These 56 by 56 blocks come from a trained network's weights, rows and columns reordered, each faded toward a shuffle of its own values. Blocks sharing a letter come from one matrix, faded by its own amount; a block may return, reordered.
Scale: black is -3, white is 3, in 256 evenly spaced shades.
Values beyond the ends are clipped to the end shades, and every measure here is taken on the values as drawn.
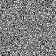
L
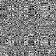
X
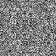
L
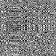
X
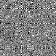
X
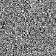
L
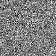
L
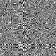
X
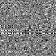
X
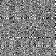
X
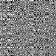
X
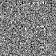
L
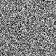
L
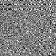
X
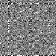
X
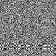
X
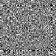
X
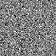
L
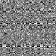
X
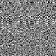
X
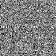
L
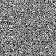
L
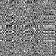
X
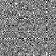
X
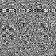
X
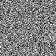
L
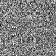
L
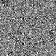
L
